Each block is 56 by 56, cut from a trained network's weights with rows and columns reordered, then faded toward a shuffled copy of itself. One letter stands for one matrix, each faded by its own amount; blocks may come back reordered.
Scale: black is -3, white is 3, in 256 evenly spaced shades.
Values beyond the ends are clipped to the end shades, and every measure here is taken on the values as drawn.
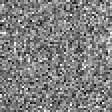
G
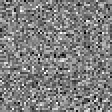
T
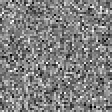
G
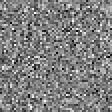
T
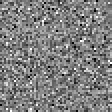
G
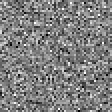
T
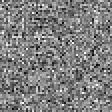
T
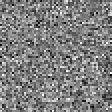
T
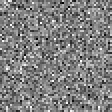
G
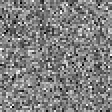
G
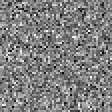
T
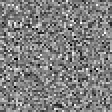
T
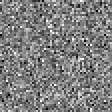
G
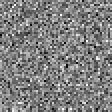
T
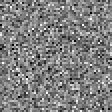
G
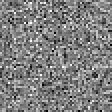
T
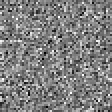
G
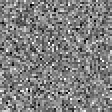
G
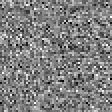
T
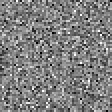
G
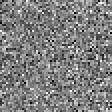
T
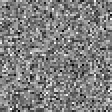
G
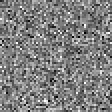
G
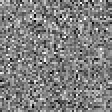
T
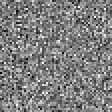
G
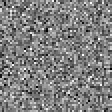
G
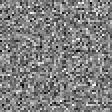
T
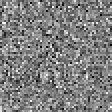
T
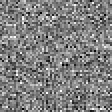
T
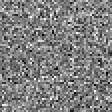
T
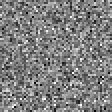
G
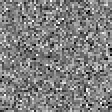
G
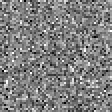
G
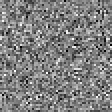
T
